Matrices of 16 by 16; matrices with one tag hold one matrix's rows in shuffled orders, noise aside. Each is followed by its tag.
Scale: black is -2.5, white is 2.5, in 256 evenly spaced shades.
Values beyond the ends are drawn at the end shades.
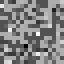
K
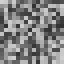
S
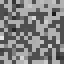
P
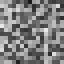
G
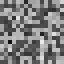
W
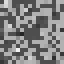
K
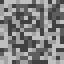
G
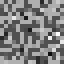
W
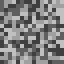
S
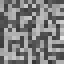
S
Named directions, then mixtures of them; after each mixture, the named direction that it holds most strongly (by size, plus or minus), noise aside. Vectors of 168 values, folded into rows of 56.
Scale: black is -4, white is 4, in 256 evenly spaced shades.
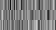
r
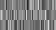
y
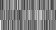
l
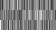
l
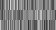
l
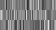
y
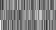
l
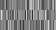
y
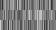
l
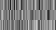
r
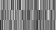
r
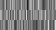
y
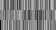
l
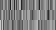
r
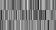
y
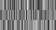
y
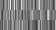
r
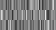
y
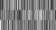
l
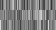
l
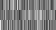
l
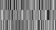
r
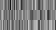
r
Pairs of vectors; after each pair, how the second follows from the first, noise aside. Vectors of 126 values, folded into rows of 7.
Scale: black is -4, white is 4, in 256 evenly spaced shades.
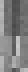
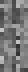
sign-scrambled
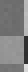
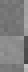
shrunk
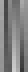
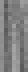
shrunk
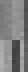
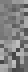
sign-scrambled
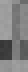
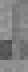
shrunk
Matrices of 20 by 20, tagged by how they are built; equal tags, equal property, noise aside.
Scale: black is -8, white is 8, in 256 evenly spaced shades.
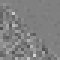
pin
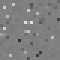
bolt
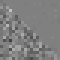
pin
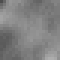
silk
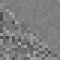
pin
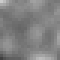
silk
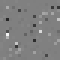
bolt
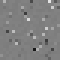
bolt
